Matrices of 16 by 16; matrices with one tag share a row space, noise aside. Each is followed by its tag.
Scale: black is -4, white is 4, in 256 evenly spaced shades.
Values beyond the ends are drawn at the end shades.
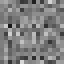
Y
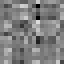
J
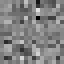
J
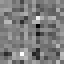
J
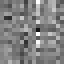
J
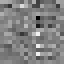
J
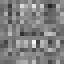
Y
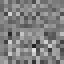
Y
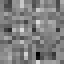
J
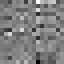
J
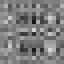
Y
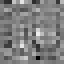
J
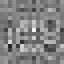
Y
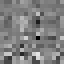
J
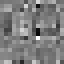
J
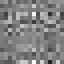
Y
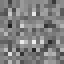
Y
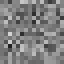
Y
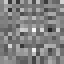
Y
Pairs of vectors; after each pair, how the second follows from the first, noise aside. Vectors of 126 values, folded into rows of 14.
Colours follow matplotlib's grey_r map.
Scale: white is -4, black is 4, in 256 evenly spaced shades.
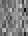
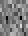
shuffled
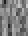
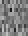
shuffled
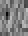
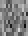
shuffled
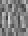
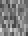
shuffled
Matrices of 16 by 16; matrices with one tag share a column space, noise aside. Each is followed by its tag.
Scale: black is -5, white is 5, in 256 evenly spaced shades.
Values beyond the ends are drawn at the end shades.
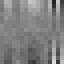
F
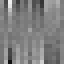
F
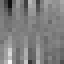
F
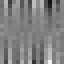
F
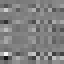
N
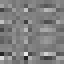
N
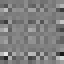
N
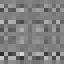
N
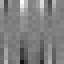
F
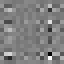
N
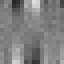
F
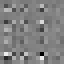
N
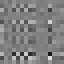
N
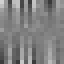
F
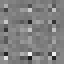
N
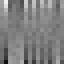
F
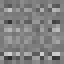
N
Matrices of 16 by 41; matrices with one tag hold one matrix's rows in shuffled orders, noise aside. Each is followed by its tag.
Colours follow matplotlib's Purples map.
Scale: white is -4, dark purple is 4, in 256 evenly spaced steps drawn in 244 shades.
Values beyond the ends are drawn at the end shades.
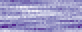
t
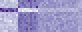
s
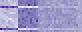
s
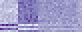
s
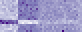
s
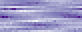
t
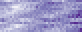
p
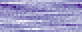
t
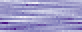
t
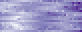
p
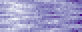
p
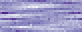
t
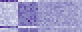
s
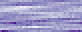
t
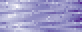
p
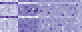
s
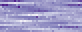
t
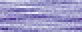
t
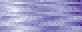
p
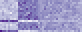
s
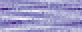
t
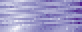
p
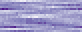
t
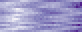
p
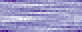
t
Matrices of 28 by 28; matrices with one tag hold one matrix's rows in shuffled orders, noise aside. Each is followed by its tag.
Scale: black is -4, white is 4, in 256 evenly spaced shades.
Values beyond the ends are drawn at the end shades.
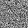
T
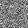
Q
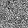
T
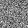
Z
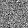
T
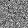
T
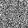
Q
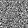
Q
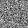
Z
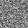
Z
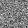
Z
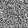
Q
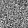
Z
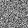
Z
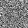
Q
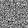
T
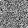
Q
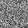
Z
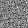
T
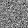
T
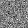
T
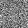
Q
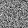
Z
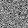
Z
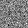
T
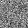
Z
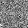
Q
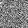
Q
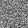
Z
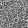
Z
